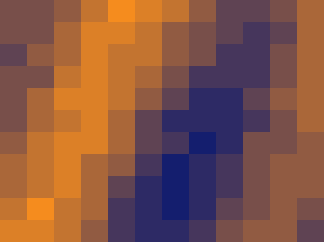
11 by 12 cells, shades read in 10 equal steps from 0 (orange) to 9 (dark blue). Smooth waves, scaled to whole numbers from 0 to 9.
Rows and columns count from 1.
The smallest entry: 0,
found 2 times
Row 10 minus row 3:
-4 -4 -1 2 5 6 5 3 -1 -2 -1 2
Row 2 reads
5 5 3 1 1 2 4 5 6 7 6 3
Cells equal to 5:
22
